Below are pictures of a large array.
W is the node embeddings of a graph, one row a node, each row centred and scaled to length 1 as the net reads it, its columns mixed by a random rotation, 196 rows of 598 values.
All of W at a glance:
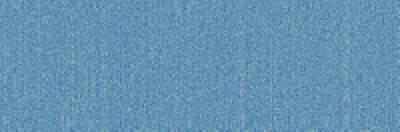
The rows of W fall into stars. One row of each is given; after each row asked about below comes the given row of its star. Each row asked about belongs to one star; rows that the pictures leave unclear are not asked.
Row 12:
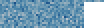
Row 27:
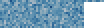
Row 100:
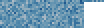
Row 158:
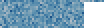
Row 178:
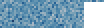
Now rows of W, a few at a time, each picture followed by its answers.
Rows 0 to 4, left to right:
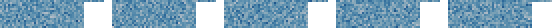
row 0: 178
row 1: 158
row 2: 100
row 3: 178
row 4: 12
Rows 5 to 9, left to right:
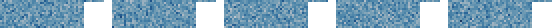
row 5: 178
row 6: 27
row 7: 158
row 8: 178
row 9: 178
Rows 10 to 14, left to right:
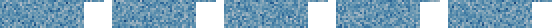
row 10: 178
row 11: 178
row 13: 12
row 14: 178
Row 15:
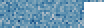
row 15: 178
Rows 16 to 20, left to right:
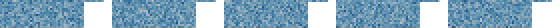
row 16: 12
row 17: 158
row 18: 27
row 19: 100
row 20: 158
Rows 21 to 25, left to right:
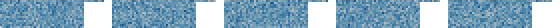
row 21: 158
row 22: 12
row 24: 27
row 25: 27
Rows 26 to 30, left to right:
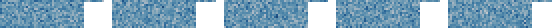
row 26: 12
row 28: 158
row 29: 27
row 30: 12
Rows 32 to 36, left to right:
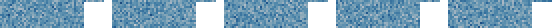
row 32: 27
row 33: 100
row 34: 178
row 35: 158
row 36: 158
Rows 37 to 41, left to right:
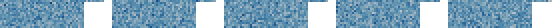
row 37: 178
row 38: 100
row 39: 100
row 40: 12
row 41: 12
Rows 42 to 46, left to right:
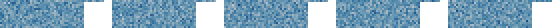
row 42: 27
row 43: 100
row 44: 158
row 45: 158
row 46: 100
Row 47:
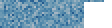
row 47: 178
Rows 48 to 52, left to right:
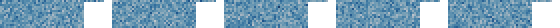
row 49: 27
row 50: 12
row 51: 12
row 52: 12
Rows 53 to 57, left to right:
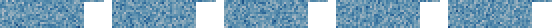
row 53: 12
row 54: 178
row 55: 158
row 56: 178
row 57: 100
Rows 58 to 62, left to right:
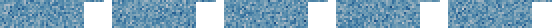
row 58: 158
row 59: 27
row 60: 100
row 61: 158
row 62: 27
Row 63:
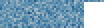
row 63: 12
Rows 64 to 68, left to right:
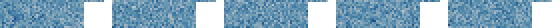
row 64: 178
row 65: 100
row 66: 12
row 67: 27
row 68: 158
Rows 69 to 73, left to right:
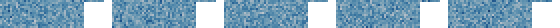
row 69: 100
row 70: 27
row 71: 12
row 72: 158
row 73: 100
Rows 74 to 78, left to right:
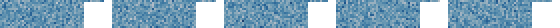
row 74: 178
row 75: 100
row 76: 178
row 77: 12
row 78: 12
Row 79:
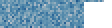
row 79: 158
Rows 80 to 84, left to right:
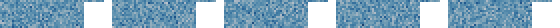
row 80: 27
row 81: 158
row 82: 100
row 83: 12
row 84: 12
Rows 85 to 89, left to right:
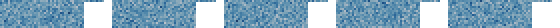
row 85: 158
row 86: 100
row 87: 178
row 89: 158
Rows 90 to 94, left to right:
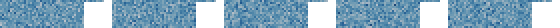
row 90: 100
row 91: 12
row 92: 12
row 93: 100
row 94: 100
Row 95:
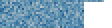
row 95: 12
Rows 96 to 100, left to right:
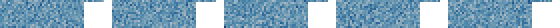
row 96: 27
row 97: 27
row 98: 100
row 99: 27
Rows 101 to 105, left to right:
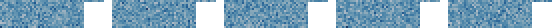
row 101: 100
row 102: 27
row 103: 158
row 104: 27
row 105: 158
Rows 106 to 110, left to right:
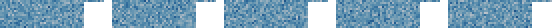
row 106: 12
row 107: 158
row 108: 100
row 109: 27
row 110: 12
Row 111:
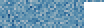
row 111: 27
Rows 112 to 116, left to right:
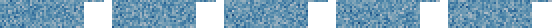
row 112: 27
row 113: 178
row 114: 27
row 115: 100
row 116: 12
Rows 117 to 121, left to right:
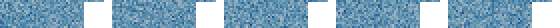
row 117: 178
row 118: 100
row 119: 100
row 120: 100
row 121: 100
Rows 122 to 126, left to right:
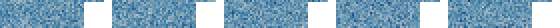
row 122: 27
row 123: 12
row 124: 178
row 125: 178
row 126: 178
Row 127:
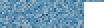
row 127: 27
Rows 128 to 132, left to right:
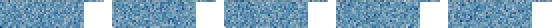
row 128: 100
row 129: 158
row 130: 158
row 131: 178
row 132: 178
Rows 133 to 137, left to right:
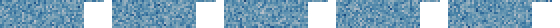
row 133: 100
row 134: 100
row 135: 12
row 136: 27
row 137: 27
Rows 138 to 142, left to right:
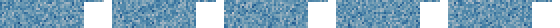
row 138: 12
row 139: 27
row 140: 100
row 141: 27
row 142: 27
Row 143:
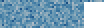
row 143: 178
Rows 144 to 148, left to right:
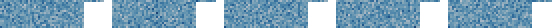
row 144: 178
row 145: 100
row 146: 27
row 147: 12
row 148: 100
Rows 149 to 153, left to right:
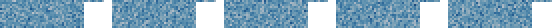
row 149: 12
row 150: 100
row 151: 12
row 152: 178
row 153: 27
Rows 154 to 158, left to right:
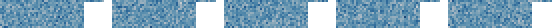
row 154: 158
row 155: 100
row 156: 178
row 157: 100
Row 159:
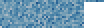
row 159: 158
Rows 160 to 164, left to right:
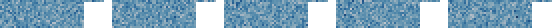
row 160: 100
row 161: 158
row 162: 12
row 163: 27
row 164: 12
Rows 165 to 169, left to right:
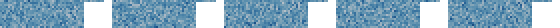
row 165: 158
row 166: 178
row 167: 100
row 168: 27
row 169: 158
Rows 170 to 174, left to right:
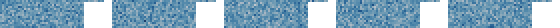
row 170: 12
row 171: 178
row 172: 27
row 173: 100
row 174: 12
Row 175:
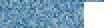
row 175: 12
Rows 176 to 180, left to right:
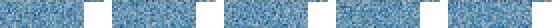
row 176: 100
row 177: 12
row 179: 100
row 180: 12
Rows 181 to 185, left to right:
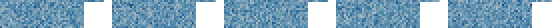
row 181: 100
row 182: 12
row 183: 100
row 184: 12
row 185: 12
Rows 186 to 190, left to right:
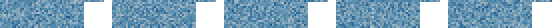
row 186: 12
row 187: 100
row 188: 100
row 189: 12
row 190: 27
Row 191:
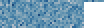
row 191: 100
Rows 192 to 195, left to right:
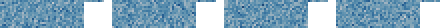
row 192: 12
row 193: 158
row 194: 100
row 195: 158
